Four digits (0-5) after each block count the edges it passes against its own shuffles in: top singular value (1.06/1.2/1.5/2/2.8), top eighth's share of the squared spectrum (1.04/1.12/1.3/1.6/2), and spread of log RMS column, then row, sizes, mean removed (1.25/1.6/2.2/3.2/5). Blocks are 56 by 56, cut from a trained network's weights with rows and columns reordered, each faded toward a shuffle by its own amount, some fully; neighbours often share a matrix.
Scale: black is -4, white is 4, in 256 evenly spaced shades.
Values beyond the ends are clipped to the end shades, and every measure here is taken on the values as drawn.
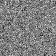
0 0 0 0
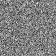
0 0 0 0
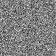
0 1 0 0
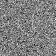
0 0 0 0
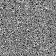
1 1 0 0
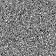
0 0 0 0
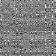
3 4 3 1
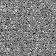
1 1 0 0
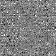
2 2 2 0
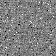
1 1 1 0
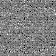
2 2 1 0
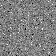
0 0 0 0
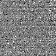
2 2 2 0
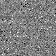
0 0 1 0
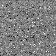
0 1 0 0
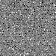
1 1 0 0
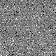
1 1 1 0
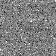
1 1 0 0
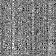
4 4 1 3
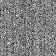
2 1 0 0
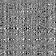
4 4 1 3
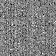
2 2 0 1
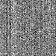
3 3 1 2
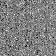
1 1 0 0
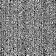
3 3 0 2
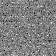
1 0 0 0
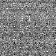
3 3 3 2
